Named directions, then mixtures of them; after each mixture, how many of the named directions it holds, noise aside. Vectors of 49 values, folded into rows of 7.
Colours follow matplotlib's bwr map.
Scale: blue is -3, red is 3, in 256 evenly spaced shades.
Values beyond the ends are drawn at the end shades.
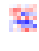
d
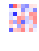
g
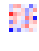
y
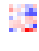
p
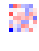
two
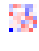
three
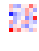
one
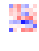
three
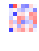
one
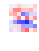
one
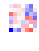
two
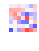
three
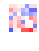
two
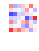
one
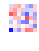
three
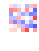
three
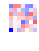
two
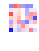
two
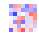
one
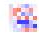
one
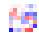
three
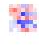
one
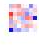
one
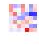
two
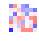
two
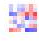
three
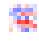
one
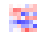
one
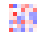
one
